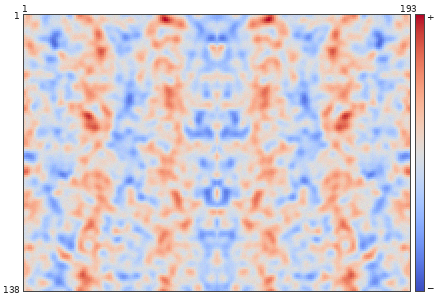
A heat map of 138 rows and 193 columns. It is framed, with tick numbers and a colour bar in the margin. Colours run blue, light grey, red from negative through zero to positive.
Mirror symmetry: left to right. Slope: none. Stripes: upright, repeating 5 times. Average level on the scale: 50%.
